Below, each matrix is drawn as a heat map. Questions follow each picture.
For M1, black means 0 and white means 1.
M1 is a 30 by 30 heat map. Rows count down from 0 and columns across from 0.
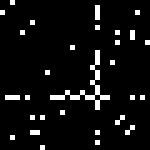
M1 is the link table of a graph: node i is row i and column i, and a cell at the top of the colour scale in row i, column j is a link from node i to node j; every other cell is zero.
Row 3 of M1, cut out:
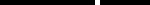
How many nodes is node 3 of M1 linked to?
1
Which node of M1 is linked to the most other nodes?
node 19
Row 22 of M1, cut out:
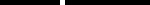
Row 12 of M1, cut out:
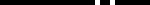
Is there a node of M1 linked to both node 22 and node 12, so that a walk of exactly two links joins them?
no
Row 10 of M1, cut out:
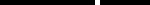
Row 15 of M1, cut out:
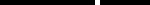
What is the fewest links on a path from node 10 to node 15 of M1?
2
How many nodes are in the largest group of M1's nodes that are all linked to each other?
2
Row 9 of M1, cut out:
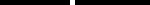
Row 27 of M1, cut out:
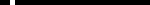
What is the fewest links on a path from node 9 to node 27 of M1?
4
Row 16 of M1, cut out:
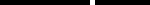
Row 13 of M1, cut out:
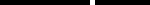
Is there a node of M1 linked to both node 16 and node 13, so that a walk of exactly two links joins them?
yes
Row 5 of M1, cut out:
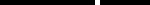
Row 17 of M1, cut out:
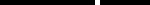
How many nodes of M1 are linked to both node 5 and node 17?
1
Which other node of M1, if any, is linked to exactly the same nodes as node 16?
node 13
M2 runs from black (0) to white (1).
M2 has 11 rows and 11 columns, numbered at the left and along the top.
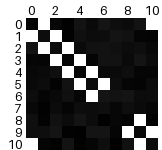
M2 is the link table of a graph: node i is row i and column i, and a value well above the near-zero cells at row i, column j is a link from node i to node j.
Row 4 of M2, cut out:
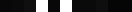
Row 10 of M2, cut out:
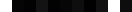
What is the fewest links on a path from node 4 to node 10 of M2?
5
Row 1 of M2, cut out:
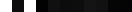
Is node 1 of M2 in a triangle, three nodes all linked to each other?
no
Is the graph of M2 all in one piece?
no
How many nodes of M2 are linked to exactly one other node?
2
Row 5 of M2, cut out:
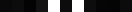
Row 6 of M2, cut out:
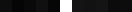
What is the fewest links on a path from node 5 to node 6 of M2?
1
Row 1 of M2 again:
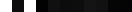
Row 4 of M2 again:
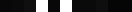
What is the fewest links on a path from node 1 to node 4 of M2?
3
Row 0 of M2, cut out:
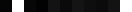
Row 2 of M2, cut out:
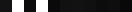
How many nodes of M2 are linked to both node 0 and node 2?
1
